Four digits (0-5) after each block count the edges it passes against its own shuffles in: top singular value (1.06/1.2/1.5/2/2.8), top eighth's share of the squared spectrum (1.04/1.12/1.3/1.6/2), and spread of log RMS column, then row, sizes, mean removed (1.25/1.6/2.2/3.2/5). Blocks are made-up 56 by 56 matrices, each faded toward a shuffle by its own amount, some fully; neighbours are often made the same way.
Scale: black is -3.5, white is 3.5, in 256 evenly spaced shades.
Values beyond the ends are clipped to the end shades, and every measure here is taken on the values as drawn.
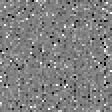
2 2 1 0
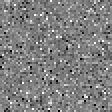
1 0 0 0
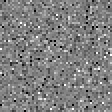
2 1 0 0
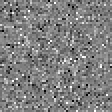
1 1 0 0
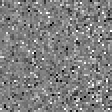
0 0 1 0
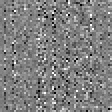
1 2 4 0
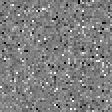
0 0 0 0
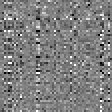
4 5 3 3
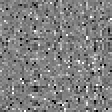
3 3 1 1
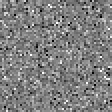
0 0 0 0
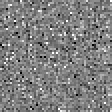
1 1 0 0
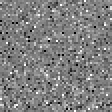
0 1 0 0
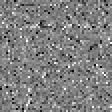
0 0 0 1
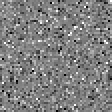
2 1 0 0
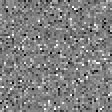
2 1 0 0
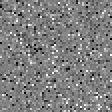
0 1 0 0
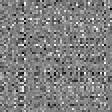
4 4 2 2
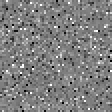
0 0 0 0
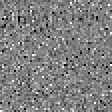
2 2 0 0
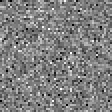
0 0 0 0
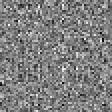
3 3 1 1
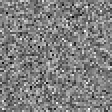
1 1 0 0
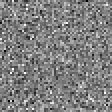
2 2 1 1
